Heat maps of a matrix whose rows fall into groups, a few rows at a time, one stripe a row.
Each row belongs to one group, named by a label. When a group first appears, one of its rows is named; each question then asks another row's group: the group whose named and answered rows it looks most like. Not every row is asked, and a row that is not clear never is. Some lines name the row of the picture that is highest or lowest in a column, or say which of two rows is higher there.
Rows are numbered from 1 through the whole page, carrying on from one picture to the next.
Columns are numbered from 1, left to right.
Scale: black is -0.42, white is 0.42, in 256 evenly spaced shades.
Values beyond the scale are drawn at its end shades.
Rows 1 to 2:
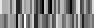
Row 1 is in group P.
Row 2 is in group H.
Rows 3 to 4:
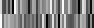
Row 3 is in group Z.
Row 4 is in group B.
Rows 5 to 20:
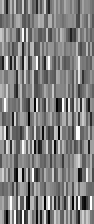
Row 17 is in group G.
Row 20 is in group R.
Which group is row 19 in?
H
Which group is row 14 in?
P
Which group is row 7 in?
P
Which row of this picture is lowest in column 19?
20
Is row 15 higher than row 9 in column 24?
Yes
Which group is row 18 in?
Z
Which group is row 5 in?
R
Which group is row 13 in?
Z
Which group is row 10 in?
H
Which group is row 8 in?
G
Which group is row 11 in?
G
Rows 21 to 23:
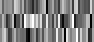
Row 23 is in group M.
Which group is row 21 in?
B
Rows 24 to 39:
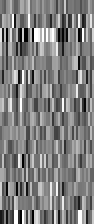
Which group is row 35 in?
G
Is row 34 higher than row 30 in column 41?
Yes
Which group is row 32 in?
G
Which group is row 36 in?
P
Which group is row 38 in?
Z
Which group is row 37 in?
H
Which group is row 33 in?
H
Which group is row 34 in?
M
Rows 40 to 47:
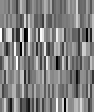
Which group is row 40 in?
M
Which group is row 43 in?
R
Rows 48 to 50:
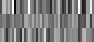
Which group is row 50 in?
R
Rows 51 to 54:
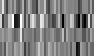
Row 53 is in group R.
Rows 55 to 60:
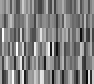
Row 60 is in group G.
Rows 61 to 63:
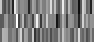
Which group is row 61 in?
Z
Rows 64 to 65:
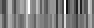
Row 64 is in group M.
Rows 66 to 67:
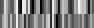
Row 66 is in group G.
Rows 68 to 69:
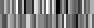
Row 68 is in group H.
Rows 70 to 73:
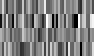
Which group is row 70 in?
R
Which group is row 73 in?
H
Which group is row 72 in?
P
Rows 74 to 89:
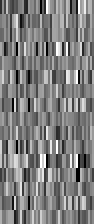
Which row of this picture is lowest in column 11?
75
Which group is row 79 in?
M
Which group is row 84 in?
H
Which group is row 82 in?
R
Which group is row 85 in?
B
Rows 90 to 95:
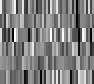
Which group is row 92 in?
Z
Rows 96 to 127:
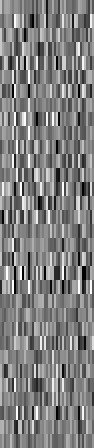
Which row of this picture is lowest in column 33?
115
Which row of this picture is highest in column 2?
109
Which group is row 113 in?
G
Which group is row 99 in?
P
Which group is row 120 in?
B
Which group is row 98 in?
G
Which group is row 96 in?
B
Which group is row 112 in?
Z
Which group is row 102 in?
Z
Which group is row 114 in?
Z
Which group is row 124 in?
B
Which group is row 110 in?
P
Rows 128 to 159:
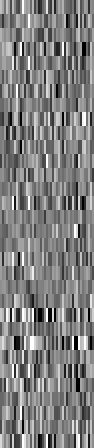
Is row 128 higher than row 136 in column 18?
No
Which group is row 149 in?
B
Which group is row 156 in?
M
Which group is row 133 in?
H
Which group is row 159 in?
P
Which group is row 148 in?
M
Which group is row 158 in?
G
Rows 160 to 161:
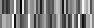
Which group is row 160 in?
R
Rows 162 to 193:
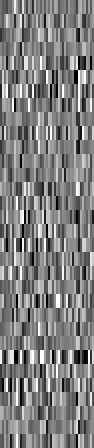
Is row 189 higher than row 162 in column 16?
No
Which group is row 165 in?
R
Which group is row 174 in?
M
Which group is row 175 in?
P
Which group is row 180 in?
B
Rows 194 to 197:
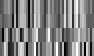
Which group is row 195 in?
Z
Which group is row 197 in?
M
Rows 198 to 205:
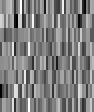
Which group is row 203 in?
H
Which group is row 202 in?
B
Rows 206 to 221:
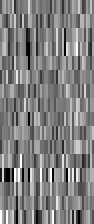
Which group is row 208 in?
M
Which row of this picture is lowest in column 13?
221
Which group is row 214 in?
Z
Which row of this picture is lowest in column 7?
218
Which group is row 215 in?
B
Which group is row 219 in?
G
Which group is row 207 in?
R
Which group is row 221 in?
G
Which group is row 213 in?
P
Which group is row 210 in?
Z
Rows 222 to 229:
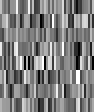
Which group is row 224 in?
H
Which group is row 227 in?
P
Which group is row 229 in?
P
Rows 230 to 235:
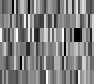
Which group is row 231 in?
P
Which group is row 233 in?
M
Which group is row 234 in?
R
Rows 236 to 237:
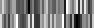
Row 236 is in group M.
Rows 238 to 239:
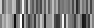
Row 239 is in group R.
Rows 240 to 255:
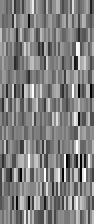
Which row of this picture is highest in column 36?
254
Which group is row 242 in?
G
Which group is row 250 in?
P
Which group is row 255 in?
P
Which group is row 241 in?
Z
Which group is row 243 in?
P
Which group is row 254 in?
Z
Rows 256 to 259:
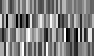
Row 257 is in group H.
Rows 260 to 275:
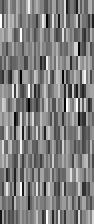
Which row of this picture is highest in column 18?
265
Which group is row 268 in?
G
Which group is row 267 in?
M
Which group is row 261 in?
B
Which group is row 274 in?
Z
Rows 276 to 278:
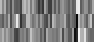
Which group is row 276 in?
P
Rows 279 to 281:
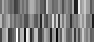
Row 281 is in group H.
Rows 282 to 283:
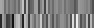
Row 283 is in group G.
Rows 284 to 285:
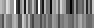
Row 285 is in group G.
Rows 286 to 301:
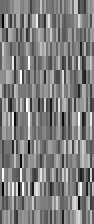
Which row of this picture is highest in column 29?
300
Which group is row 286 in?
B
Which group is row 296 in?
Z
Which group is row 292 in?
Z
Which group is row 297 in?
R
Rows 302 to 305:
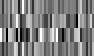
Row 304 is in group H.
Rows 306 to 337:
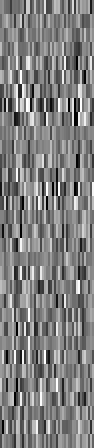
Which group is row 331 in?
R
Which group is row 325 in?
G
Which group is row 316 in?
Z
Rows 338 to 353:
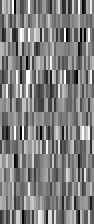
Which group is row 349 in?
G
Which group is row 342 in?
H
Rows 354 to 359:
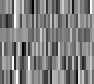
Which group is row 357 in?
G
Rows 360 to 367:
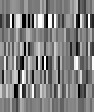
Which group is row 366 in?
G
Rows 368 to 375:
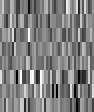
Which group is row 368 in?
M
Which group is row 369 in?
R
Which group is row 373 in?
G
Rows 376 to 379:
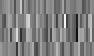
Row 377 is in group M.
